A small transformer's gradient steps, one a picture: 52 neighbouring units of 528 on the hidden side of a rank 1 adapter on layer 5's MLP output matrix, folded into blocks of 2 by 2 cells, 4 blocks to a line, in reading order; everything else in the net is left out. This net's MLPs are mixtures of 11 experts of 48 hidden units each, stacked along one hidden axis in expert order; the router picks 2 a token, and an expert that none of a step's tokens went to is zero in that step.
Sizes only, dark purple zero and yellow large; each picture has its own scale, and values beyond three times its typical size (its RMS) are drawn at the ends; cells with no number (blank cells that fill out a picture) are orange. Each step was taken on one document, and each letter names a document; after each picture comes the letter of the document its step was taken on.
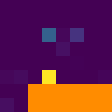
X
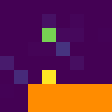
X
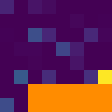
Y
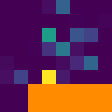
X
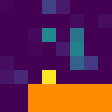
X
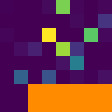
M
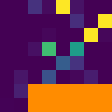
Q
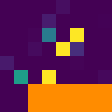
X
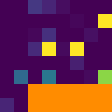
Y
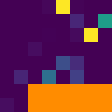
Q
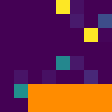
Q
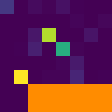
M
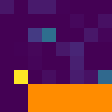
M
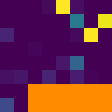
Q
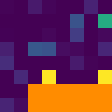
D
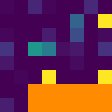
D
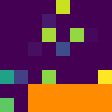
X
